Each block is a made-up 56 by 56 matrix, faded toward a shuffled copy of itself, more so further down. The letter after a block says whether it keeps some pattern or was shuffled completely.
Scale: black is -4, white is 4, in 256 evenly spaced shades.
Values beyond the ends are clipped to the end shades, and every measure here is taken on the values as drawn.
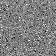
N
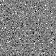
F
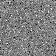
N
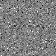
F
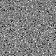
F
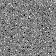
N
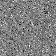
N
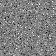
N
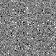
F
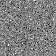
N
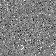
N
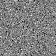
N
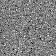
N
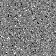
F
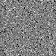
F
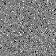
F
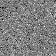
N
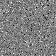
N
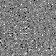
F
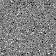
F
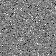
N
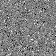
N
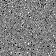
N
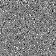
F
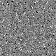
N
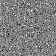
F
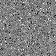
N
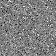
N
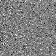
F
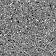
N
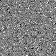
F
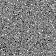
N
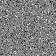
N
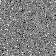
N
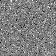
N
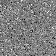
N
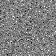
F
